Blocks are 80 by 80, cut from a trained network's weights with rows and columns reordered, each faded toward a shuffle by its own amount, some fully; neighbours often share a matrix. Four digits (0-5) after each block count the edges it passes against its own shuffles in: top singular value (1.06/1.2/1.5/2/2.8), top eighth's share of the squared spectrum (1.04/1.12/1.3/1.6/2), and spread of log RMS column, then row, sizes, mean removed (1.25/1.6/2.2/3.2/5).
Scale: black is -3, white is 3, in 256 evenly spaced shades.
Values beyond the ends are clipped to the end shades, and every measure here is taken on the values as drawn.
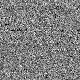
2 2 0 0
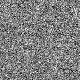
2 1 0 0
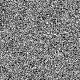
2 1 0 0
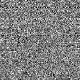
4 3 1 2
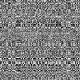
5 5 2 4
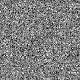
3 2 0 1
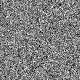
0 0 0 0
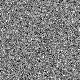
0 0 0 0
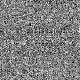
3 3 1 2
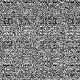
4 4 1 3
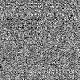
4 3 0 2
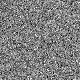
1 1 0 0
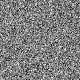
2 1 0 0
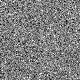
1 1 0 0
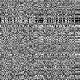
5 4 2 3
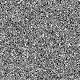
1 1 0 0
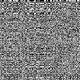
4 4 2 3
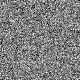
0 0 0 0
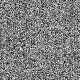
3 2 0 0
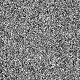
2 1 0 0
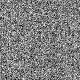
2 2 0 0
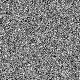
0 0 0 0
